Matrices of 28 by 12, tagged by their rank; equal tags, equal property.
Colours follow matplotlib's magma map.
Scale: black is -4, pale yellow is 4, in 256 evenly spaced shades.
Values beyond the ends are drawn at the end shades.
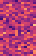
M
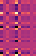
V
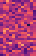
M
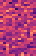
M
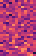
M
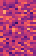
M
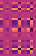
V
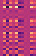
V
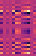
V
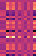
V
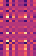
V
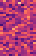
M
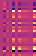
V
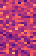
M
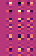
V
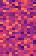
M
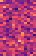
M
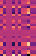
V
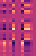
V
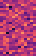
M
